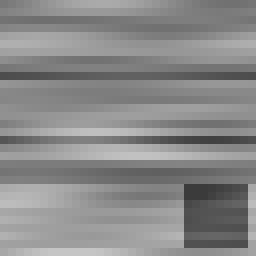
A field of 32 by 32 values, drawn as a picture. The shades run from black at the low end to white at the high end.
The bottom right is the ninth with the lowest average. The grain runs across in streaks. An odd patch, lower than its surroundings, sits in the bottom right. The ninth with the highest average is the bottom left. The halves do not mirror each other.
